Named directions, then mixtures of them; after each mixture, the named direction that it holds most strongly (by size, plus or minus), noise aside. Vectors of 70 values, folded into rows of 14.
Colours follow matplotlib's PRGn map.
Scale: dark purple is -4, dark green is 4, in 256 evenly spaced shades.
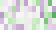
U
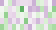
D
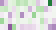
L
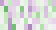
D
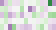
L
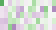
D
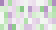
D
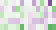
U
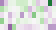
L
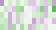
D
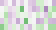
D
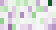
L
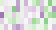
U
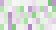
D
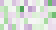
D
